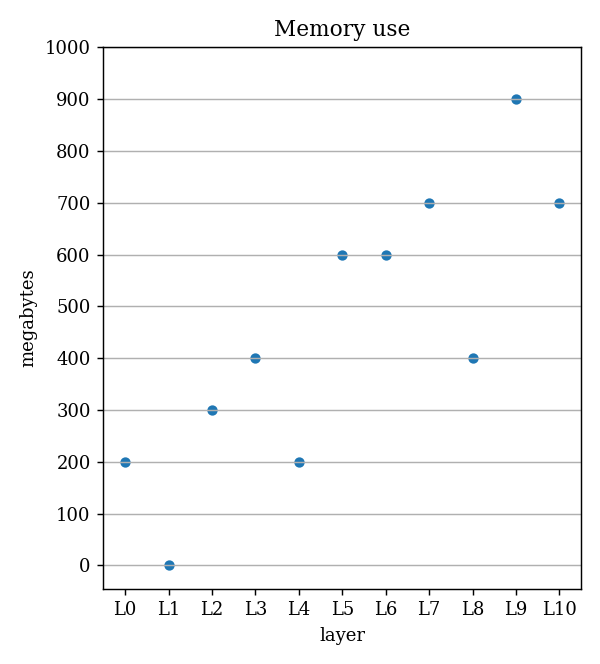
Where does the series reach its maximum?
L9
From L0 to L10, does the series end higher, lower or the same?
higher
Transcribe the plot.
Title: Memory use
x-axis: layer, ticks L0 L1 L2 L3 L4 L5 L6 L7 L8 L9 L10
y-axis: megabytes, ticks 0 100 200 300 400 500 600 700 800 900 1000
Values:
200 0 300 400 200 600 600 700 400 900 700
